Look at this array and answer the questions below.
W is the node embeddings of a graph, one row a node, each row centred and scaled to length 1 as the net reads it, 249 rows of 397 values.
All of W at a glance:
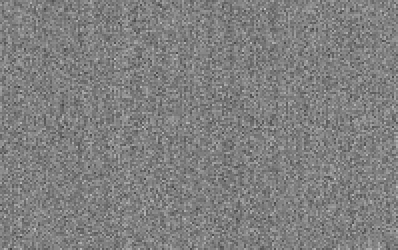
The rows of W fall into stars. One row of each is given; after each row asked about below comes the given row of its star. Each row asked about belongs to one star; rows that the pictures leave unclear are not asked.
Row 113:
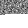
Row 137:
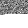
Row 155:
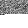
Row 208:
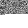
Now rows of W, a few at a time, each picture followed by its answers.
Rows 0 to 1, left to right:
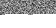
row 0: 208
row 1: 137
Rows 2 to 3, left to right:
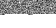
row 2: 155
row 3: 208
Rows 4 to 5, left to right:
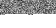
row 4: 208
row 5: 113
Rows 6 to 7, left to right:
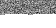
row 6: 113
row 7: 208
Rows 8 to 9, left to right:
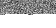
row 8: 113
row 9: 113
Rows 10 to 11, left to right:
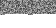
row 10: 155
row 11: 155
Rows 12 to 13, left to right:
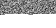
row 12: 155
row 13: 208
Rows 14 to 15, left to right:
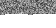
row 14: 113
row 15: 208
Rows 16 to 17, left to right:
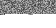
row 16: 113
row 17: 137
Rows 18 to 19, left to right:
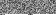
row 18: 113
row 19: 137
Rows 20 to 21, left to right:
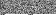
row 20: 155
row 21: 155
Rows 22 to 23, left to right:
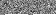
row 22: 137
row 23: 113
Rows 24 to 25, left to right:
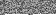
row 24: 155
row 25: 208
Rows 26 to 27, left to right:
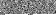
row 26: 208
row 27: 155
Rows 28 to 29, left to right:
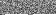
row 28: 113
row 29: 155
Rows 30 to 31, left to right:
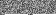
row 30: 113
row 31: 155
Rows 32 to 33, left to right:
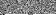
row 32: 155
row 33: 208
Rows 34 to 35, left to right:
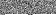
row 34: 208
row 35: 155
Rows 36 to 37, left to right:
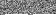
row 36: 155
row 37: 208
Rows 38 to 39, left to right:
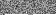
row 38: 155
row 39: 137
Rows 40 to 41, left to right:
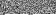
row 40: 155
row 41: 208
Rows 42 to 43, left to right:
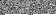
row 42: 137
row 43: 137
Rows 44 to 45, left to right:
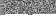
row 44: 208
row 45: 155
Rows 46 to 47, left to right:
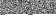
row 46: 208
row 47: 155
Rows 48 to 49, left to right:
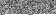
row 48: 113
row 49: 113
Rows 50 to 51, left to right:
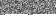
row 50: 113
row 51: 155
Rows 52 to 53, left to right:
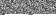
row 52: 137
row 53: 208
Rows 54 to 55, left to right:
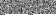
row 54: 113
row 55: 113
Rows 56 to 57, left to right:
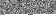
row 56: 208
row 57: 113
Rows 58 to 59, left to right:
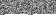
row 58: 155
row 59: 155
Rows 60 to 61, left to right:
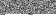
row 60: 113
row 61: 137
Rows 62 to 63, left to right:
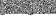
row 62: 113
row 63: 155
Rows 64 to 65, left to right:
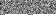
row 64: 155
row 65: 113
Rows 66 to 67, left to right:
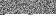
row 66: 155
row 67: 208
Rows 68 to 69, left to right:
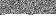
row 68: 208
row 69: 208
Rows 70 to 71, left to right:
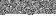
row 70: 137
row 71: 113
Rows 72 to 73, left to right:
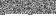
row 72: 113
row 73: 155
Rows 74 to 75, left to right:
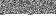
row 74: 208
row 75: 155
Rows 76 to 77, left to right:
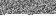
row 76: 113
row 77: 113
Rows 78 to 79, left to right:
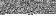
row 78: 137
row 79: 113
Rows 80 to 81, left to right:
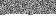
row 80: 113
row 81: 208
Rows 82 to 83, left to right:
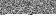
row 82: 208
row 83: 155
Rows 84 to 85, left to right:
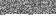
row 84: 113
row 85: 137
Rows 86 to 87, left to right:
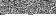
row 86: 208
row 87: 208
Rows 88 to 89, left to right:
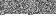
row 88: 155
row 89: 208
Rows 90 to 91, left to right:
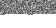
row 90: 155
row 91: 113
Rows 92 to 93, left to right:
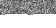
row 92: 208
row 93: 208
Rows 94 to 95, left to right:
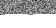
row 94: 155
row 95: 113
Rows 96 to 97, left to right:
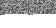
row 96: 155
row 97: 113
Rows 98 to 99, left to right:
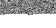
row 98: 208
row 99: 113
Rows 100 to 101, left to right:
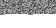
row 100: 208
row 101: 137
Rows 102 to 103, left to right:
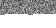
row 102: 208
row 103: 113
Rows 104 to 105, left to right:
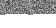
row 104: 208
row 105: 208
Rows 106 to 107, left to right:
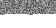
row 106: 208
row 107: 137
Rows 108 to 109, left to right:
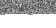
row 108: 113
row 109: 208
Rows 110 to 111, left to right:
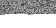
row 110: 155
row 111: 208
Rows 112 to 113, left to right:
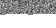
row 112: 208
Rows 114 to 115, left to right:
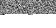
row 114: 155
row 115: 208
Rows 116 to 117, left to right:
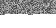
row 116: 155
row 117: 113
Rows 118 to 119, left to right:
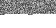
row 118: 155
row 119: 155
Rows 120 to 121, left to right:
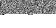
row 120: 155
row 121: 113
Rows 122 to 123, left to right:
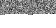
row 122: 113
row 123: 113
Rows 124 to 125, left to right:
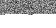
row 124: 113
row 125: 155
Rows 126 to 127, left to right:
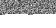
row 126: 208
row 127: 208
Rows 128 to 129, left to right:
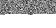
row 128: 137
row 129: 137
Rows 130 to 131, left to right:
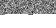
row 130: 155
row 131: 113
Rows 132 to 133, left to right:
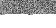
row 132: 208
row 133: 208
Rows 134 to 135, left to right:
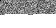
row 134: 137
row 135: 113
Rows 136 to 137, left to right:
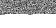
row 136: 208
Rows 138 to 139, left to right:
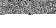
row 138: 208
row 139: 208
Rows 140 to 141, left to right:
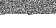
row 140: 155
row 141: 208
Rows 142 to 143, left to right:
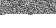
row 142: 208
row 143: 208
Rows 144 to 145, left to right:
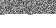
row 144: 208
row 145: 137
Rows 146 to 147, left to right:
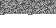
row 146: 155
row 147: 155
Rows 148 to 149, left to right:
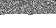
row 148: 208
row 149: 155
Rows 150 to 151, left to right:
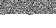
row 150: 208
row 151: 137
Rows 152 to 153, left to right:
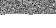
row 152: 113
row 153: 137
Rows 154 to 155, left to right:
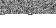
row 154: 208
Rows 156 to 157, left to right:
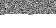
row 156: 155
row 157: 208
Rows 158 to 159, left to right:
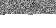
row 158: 155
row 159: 137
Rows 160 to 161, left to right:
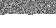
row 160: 155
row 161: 113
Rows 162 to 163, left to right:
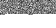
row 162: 208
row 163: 208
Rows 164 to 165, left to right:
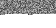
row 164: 137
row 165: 155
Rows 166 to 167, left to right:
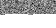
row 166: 113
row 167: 137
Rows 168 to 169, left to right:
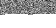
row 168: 113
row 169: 208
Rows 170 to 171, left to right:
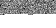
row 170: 155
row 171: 113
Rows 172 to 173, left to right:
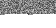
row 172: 155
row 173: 208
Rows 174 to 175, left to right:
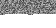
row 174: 137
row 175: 113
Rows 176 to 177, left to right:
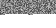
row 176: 208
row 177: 113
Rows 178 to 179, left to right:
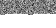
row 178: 113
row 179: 113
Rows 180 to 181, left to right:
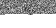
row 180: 208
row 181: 137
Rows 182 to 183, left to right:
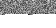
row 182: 155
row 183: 155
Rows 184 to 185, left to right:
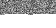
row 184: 208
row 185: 137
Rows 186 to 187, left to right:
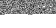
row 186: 208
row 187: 137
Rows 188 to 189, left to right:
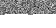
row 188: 155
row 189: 137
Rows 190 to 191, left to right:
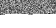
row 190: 113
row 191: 137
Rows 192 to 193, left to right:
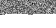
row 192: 113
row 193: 137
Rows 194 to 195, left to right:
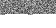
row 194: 208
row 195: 208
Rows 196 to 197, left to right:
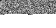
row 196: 137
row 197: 208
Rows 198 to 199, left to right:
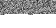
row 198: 155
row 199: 208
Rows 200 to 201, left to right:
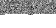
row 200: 113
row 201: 155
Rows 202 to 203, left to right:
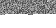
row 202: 113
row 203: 113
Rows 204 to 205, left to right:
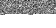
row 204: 113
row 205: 137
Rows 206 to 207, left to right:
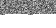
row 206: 137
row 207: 155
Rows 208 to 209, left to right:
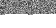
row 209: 155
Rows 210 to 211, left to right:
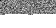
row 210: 137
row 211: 137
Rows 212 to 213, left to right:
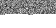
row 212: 137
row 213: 208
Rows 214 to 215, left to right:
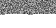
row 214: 137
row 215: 208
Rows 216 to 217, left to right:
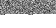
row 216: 113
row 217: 113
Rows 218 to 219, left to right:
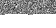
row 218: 137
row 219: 137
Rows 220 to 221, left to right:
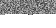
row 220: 137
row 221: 113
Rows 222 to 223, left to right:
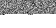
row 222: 155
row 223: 137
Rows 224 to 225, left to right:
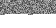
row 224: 155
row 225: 155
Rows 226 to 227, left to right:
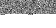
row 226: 113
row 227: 137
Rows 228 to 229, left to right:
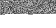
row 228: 208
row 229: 208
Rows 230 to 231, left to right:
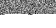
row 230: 137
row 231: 137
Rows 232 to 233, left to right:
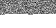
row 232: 155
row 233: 208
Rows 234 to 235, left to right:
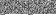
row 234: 113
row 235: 155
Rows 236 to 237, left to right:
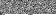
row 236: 208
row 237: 137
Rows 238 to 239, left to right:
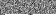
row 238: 113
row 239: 137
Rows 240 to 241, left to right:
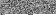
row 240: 208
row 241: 113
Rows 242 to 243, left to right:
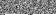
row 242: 113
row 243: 137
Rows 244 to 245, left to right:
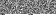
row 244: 137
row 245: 113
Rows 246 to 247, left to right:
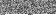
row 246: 113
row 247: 137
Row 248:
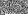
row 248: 113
